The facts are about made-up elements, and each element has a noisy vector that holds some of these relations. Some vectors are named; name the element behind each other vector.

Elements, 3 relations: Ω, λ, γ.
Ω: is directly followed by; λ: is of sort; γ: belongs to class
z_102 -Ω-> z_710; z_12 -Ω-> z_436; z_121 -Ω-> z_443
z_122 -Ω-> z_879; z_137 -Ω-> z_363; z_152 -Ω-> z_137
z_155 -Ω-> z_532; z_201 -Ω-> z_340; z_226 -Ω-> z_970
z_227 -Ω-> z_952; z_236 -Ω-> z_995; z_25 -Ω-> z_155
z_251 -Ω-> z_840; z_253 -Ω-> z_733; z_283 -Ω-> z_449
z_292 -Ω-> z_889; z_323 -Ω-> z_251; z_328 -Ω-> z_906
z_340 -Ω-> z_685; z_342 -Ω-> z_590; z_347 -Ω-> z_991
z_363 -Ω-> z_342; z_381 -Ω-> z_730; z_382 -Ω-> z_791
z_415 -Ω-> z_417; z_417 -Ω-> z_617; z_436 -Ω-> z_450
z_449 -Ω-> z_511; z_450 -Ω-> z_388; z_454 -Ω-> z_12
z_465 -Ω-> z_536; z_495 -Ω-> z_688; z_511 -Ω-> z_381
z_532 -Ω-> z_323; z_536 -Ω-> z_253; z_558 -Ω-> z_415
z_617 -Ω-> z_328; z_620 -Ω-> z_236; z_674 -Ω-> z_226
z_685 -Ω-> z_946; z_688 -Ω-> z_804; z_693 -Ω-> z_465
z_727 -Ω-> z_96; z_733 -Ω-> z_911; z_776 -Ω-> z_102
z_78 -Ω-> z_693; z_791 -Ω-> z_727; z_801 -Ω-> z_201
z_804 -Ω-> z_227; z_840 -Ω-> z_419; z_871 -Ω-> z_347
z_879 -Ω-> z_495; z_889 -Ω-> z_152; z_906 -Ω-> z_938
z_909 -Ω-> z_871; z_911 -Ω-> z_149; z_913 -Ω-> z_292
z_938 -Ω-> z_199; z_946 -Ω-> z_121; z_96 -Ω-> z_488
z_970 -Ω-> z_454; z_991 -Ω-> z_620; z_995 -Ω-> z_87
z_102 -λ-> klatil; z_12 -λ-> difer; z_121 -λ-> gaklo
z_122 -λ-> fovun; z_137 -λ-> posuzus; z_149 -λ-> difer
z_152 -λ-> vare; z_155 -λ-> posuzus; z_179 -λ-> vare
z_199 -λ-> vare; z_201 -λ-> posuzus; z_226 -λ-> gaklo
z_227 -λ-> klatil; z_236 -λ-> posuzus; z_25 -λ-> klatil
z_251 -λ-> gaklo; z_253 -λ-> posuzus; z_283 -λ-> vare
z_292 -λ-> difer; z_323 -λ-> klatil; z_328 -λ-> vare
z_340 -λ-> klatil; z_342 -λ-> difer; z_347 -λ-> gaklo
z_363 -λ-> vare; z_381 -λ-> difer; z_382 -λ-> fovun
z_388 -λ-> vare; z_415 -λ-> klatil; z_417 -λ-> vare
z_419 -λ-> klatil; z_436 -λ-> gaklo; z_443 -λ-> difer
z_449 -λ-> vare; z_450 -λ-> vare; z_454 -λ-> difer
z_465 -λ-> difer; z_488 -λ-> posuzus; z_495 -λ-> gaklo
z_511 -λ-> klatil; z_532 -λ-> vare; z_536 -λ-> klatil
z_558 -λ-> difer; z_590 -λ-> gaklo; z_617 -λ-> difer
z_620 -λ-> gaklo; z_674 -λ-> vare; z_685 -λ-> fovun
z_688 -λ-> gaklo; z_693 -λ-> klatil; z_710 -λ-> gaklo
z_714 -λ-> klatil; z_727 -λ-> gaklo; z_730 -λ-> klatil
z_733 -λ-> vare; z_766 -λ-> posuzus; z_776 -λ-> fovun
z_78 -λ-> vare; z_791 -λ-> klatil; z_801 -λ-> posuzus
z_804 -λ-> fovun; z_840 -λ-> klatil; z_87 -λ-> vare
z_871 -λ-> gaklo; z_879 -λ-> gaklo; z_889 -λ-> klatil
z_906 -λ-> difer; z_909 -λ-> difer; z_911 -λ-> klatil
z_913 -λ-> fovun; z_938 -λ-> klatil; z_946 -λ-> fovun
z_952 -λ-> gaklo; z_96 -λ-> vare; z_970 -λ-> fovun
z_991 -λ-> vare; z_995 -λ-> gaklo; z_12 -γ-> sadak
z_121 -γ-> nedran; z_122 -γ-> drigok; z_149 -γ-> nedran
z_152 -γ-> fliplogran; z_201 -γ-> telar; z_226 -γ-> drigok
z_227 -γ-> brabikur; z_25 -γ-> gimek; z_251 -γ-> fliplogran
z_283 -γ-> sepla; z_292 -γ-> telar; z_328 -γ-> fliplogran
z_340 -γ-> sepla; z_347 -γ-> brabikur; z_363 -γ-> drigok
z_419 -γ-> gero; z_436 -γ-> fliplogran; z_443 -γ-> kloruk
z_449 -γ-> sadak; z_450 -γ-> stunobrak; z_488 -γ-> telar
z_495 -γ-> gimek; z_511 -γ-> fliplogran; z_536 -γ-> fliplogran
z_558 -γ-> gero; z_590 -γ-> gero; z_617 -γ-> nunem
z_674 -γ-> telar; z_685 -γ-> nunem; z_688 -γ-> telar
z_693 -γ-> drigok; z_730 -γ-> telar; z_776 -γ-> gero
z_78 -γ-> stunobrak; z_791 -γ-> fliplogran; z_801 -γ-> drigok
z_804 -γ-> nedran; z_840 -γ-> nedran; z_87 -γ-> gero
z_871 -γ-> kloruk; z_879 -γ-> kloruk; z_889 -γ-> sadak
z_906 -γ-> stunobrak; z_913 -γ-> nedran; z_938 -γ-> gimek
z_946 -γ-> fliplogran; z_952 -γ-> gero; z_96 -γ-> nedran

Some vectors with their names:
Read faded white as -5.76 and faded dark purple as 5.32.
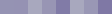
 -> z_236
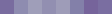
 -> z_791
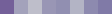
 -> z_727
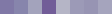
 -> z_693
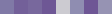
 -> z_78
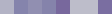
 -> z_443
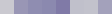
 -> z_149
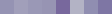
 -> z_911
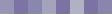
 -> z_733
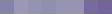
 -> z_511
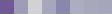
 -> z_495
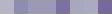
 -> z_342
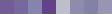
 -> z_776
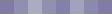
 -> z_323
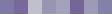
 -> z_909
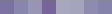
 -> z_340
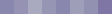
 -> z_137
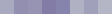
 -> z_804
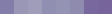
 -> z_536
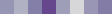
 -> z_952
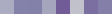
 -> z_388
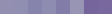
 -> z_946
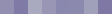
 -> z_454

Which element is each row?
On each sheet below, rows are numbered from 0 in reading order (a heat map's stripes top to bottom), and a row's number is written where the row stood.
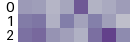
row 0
z_938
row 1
z_913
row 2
z_674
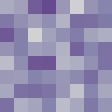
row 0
z_419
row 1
z_201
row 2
z_25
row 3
z_292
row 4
z_906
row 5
z_685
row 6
z_363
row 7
z_347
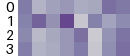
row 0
z_688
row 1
z_558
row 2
z_710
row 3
z_995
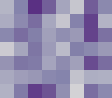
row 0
z_450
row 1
z_449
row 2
z_152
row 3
z_12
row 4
z_328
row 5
z_840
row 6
z_87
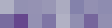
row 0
z_617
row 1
z_283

